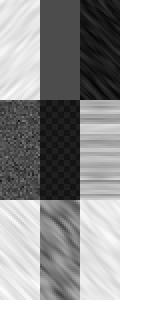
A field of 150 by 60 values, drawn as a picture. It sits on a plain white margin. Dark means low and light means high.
The table splits into 3 rows of 3 panels. Panel 1,1: very high, slanting up to the right, faint in contrast. Panel 1,2: low, flat. Panel 1,3: very low, slanting down to the right, faint in contrast. Panel 2,1: low, fine-grained. Panel 2,2: very low, checkered, faint in contrast. Panel 2,3: high, streaked across. Panel 3,1: very high, slanting down to the right, faint in contrast. Panel 3,2: middling, slanting down to the right. Panel 3,3: very high, slanting down to the right, faint in contrast.
